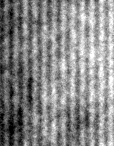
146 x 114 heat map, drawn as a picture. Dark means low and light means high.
Stripes: upright, repeating 12 times. Ninth with the lowest average: bottom left. Histogram: bell-shaped. Slope: up to the right.
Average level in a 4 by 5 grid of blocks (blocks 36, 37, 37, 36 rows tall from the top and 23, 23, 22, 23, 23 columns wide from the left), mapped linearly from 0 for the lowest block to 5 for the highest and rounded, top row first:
13345 | 13345 | 12445 | 02324
